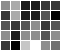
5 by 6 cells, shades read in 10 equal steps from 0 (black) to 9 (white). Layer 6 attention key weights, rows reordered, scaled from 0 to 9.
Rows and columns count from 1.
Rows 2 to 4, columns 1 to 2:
2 6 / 3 2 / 5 1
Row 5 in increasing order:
0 2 4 5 7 9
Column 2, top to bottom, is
6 6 2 1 0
